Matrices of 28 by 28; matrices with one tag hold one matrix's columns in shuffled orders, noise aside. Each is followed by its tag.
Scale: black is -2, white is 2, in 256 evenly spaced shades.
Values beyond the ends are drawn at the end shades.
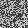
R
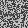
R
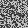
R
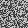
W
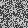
R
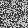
R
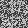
R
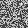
W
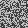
W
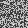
R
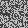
R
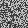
W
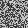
W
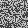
W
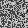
R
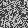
R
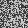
R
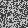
R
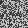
R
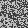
R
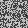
R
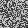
W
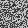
W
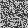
R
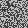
W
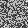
W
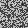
W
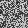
R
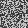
R
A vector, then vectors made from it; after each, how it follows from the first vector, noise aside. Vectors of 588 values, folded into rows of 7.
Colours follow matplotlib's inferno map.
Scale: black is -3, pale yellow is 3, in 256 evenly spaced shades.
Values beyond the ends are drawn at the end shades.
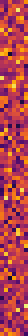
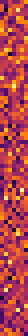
copied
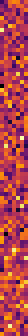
reversed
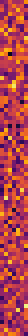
copied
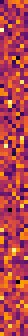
reversed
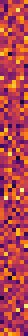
copied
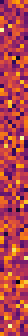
reversed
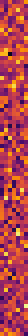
copied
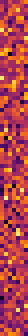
copied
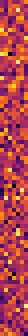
copied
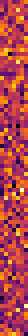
copied
